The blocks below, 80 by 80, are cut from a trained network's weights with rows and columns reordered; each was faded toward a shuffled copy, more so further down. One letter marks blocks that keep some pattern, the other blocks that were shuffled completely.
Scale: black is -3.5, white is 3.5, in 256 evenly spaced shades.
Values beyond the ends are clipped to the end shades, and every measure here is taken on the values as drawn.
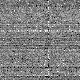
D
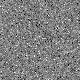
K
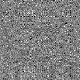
D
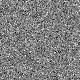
K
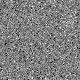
K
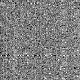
D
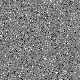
K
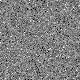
K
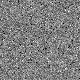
K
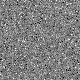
K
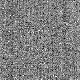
D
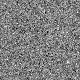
K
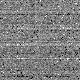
D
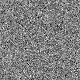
K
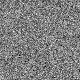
K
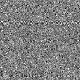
D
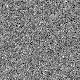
K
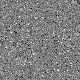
K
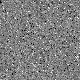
K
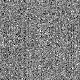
D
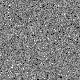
K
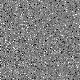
D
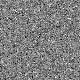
K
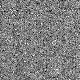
D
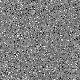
D
